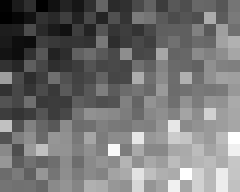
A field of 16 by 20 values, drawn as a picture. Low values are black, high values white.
Mirror symmetry: none. Slope: up to the bottom right. Ninth with the highest average: bottom right. Grain: fine. Ninth with the lowest average: top left. Stripes: none.
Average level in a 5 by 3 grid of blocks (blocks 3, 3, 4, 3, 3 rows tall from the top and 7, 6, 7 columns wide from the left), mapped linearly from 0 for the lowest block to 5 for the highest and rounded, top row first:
012 / 123 / 123 / 344 / 345
